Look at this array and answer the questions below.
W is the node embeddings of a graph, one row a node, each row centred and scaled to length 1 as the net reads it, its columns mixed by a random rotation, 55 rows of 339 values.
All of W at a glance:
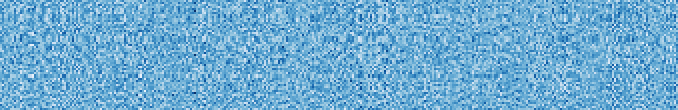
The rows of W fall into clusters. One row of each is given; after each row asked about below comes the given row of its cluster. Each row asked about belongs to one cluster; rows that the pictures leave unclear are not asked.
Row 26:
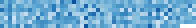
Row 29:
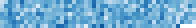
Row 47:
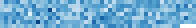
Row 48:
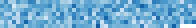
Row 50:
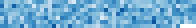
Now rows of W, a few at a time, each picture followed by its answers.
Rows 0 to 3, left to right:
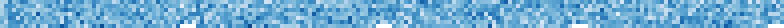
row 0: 29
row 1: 50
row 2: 48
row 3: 47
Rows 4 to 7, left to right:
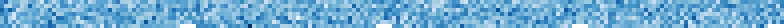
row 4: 50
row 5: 50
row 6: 50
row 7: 48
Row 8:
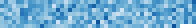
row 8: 48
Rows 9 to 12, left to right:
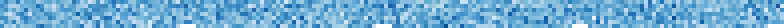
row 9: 48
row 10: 48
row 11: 50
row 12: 26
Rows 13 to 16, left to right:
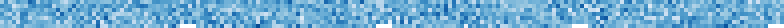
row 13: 48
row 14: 29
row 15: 26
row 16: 47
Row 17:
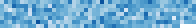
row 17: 47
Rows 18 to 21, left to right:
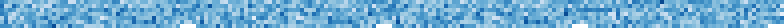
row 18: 50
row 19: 50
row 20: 50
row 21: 26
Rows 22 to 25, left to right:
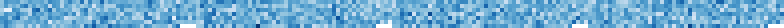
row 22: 47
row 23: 29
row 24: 29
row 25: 29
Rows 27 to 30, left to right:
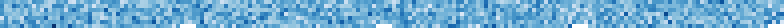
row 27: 50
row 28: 50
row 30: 29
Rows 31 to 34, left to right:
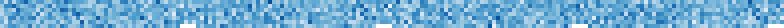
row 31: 29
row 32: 26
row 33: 48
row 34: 26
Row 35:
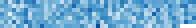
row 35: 48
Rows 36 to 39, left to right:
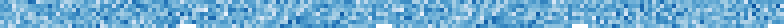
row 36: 48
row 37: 47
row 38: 47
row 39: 26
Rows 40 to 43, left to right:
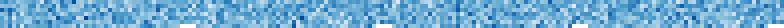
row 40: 26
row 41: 48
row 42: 29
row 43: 48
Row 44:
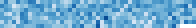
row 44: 48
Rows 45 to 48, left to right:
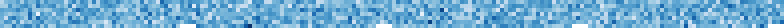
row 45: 26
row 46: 50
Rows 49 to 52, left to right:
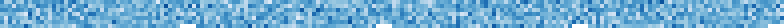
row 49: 26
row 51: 29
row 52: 26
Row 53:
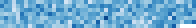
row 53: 48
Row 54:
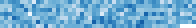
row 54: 47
